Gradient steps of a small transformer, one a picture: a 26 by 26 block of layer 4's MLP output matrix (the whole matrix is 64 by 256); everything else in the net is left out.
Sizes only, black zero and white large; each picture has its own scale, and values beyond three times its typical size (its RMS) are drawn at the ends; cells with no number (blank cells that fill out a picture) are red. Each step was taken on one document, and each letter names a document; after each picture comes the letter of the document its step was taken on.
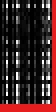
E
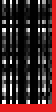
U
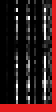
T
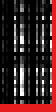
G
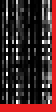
E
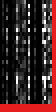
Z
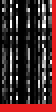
U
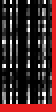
U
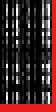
E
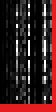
Z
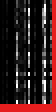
Z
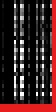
G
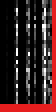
T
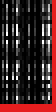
E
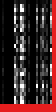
G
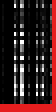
G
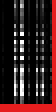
G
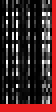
E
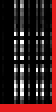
G
